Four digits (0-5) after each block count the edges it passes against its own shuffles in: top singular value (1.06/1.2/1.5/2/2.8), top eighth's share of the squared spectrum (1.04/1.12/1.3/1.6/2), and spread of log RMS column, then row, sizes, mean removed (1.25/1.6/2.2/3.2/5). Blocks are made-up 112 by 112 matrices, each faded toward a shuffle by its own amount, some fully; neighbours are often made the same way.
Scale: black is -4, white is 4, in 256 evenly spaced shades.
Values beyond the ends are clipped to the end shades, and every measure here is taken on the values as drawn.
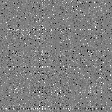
4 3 2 2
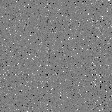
3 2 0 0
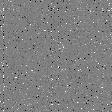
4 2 1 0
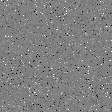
0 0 0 0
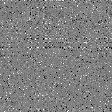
4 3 1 2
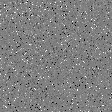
1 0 0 0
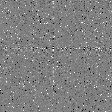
4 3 1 1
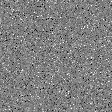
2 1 0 0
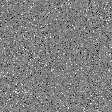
2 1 0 0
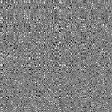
5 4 3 3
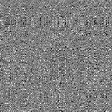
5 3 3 3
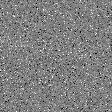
1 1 0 0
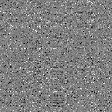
4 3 2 2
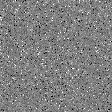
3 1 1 0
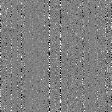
3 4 4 0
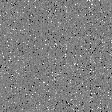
2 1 1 0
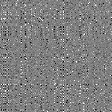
5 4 3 3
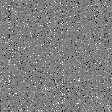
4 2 1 0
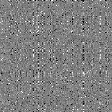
5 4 3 2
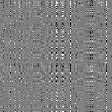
5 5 4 3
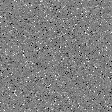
1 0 0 0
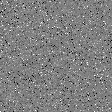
0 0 0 0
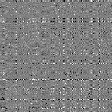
5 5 3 3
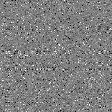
4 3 1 2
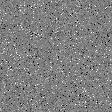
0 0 0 0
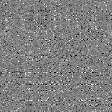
4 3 2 2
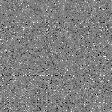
4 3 1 2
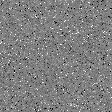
1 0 0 0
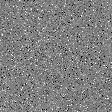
2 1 0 0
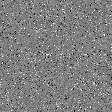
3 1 0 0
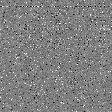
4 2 1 1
